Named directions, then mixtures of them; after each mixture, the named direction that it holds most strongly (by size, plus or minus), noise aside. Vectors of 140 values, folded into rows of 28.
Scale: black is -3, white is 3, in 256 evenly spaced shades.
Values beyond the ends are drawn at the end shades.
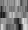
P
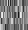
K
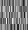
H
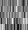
H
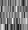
H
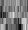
P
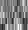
P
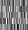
H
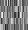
K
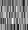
H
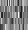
K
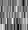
H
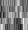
P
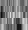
P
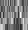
K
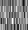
H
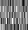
H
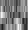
P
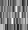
K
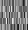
H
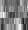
P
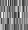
K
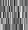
K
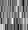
K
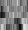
P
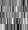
H
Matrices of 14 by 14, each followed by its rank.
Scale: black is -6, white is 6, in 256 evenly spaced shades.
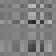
one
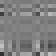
one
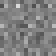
three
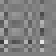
one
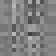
two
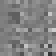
three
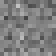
three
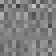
two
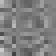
two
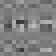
two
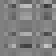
one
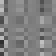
one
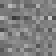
three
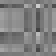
one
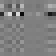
one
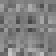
two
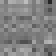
two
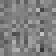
three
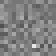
three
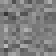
three
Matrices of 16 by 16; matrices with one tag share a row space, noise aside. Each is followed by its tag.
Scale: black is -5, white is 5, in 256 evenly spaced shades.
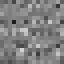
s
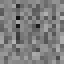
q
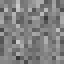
q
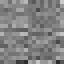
s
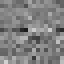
s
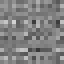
s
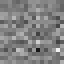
s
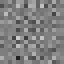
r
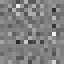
r
